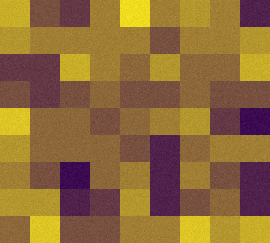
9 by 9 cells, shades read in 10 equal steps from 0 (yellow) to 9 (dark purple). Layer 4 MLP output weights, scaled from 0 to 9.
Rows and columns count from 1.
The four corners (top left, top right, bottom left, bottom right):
2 8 5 2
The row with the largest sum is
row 7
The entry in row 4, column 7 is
5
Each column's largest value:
7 7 9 7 6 8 6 7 9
